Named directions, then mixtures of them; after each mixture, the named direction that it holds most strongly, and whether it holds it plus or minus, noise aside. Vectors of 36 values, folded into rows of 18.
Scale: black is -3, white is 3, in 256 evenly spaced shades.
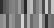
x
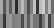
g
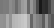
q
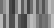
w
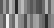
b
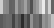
q, minus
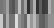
w, plus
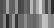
b, minus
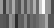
g, plus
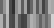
w, plus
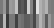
q, minus
